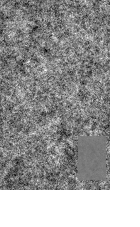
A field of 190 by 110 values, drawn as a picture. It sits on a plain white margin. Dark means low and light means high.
Mirror symmetry: none. Calmest part: bottom right. Average level on the scale: 50%. Odd rows or columns: none. Odd patch: calmer, in the bottom right.
